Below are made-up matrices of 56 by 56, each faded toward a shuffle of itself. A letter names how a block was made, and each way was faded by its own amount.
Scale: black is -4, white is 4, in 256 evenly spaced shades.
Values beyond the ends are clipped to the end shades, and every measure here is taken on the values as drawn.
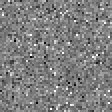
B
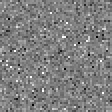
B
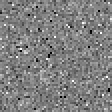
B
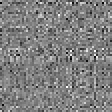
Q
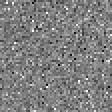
B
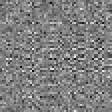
Q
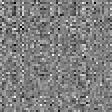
Q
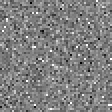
B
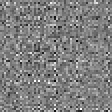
Q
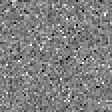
B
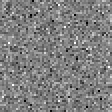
B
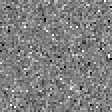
B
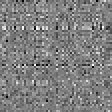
Q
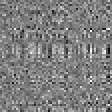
Q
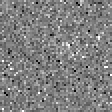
B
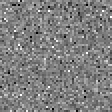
B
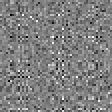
Q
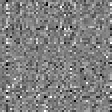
Q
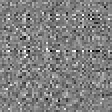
Q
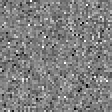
B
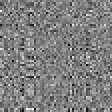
Q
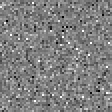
B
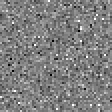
B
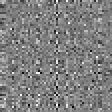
Q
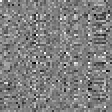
Q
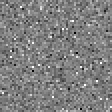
B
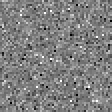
B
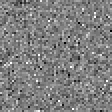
B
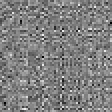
Q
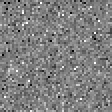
B
